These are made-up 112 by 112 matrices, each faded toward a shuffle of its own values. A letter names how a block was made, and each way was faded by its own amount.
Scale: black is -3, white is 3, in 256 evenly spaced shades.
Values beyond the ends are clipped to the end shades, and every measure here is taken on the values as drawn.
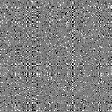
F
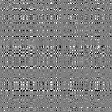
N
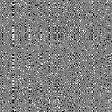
F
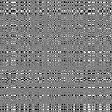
N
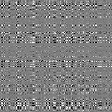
N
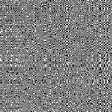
F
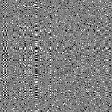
F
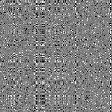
F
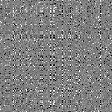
F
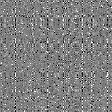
F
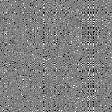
F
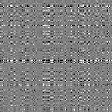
N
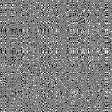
F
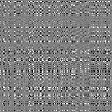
N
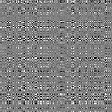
N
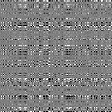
N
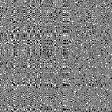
F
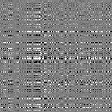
N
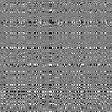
N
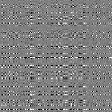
N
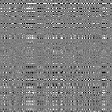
N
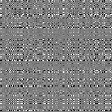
N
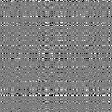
N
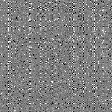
F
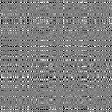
N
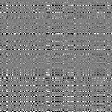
N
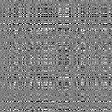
N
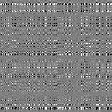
N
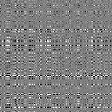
N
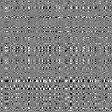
N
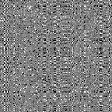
F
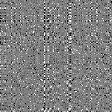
F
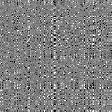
F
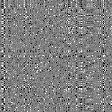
F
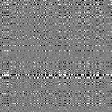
N
